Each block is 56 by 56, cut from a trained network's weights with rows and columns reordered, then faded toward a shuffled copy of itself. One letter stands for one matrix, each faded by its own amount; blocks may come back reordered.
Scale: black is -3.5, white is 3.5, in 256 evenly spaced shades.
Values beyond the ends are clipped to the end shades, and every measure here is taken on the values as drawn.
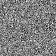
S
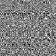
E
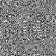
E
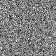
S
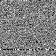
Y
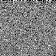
Y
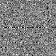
Y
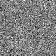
S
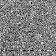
Y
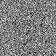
S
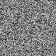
S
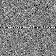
Y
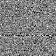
Y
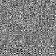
E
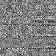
E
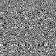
E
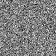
S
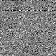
Y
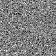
S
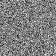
S
